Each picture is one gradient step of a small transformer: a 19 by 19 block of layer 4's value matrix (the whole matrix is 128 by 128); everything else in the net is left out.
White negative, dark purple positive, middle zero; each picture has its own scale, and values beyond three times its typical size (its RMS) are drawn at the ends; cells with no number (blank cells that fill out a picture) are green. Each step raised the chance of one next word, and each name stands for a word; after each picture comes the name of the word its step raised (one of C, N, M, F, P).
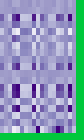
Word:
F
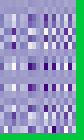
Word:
F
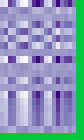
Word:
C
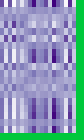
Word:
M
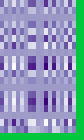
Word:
C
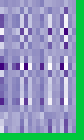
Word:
C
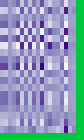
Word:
C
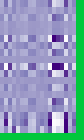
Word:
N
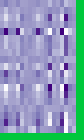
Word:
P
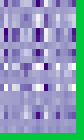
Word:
P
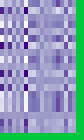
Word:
C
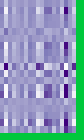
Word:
N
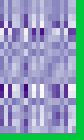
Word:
N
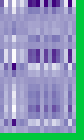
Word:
M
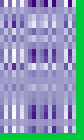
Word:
M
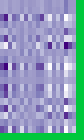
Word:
F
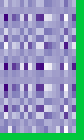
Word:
F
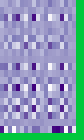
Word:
F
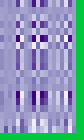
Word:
C
